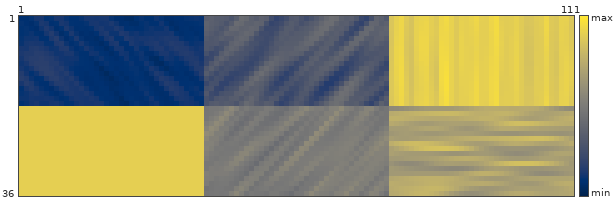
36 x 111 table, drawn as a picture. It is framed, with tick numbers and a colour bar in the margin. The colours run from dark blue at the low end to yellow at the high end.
The table splits into 2 rows of 3 panels. Panel 1,1: very low, slanting down to the right, faint in contrast. Panel 1,2: low, slanting up to the right. Panel 1,3: very high, streaked downward, faint in contrast. Panel 2,1: very high, flat. Panel 2,2: middling, slanting up to the right, faint in contrast. Panel 2,3: high, streaked across.
